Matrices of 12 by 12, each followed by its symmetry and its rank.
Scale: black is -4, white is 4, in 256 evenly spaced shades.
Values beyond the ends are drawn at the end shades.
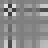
symmetric, rank one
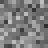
neither, full rank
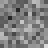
symmetric, full rank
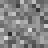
neither, full rank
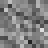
antisymmetric, full rank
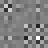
symmetric, rank two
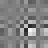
symmetric, rank one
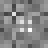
symmetric, rank two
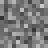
neither, full rank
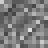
symmetric, full rank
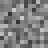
antisymmetric, full rank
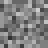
antisymmetric, full rank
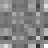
symmetric, rank two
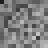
symmetric, full rank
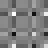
symmetric, rank one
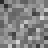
symmetric, full rank
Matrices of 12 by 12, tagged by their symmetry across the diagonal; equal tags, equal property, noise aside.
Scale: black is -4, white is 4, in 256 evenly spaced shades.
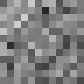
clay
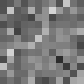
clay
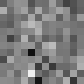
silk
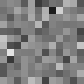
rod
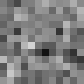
silk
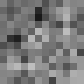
clay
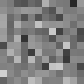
rod
